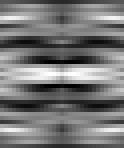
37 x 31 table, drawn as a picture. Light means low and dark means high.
The histogram is bell-shaped. Its left and right halves mirror each other, and so do its top and bottom. No overall slope runs across the table. The grain runs across in streaks.
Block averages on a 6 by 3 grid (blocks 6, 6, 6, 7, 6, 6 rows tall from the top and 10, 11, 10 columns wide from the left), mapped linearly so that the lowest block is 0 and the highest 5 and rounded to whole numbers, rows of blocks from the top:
0 4 0 | 5 4 5 | 1 4 1 | 0 2 0 | 5 4 5 | 0 4 0
